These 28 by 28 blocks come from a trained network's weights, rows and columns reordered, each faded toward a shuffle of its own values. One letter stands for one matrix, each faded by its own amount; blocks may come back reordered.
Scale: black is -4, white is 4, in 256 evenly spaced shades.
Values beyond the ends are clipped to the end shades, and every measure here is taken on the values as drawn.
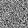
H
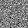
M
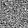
M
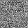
H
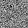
M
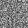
H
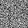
H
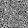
M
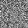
H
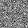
H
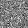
M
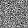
H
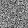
H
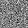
M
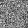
H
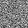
M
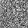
H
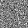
M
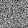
H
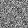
H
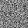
H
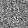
H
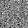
M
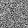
M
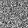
H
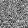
H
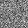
M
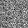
M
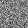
M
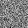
H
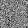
H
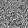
H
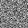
M
